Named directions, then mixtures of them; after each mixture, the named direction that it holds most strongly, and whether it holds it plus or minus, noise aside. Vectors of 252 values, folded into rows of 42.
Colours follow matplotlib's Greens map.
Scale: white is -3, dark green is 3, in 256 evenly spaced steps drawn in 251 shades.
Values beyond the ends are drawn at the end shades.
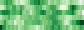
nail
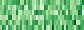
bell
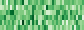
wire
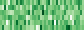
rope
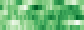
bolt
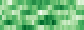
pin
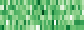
rope, plus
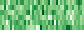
rope, plus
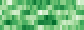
pin, plus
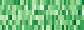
bell, plus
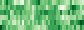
nail, plus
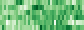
bolt, plus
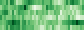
bolt, minus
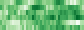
bolt, plus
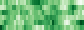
nail, plus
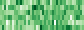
rope, plus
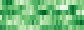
nail, plus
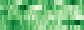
bolt, minus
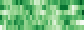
nail, minus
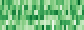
bell, minus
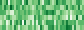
wire, minus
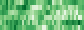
bolt, minus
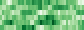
pin, plus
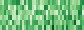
bell, plus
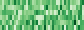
bell, plus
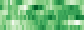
bolt, plus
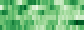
bolt, minus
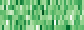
rope, plus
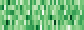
rope, minus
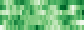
nail, minus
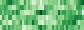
pin, minus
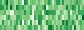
wire, minus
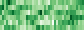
pin, minus
